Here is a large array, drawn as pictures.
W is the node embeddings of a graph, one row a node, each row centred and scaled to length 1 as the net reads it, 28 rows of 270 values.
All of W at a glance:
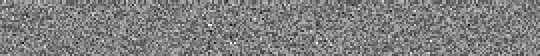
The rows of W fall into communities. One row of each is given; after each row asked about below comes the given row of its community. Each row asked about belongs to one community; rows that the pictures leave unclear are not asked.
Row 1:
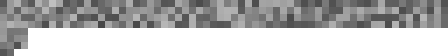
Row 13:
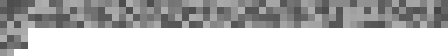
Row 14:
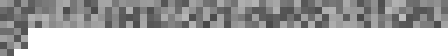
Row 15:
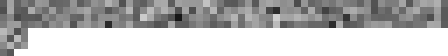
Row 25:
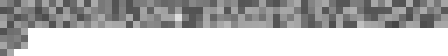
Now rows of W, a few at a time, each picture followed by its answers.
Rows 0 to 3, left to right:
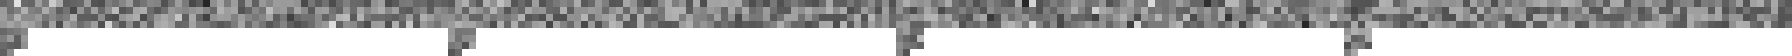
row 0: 1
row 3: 13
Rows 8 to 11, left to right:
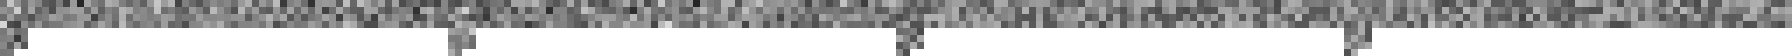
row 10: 14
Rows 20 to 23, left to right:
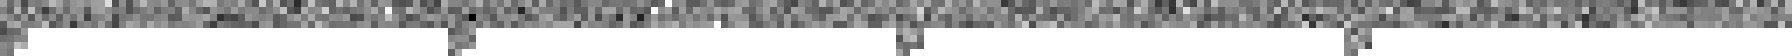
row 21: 25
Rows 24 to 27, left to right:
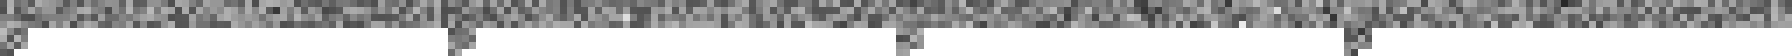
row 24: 15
